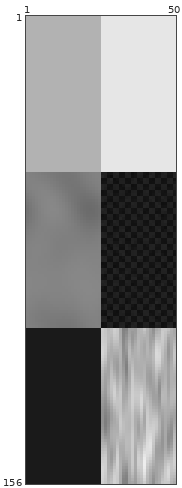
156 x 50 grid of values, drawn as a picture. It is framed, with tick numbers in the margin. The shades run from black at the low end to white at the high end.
It is made of 3 by 2 panels. Panel 1,1: high, flat. Panel 1,2: very high, flat. Panel 2,1: middling, smooth, faint in contrast. Panel 2,2: very low, checkered, faint in contrast. Panel 3,1: very low, flat. Panel 3,2: high, streaked downward.
